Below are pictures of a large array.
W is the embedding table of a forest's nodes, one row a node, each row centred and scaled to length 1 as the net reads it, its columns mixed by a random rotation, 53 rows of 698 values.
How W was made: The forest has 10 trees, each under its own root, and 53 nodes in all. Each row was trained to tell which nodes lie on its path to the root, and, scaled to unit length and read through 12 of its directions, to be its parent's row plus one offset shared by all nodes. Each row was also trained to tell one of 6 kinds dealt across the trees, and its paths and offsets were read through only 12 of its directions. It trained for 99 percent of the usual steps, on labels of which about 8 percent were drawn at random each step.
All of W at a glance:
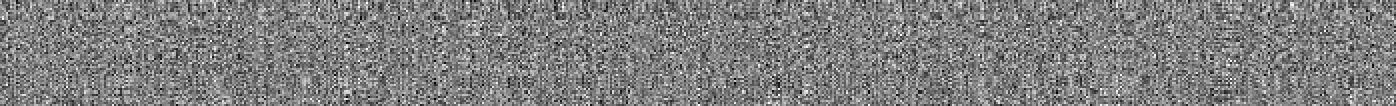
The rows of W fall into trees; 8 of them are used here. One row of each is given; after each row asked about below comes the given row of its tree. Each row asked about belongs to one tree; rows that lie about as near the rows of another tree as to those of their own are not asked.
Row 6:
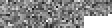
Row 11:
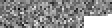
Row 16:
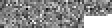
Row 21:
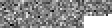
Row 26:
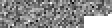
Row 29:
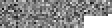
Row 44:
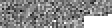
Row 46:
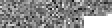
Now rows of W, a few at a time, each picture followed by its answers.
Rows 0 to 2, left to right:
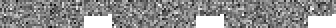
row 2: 29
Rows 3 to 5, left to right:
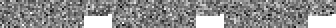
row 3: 29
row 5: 29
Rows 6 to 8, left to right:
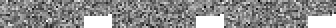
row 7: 6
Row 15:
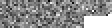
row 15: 29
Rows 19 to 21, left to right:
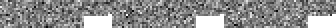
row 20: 26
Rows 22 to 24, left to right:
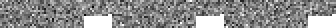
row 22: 6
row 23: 6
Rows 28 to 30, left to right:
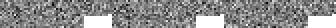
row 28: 26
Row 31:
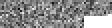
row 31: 11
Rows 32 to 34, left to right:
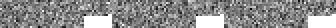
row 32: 21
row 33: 46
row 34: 16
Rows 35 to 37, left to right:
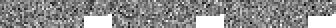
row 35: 11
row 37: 11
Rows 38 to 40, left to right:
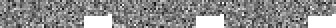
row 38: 29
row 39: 6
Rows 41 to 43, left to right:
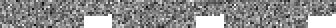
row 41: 6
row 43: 16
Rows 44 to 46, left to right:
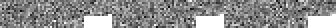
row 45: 46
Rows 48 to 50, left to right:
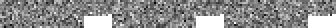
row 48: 11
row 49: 6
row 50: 29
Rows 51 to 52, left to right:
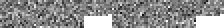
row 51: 11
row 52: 44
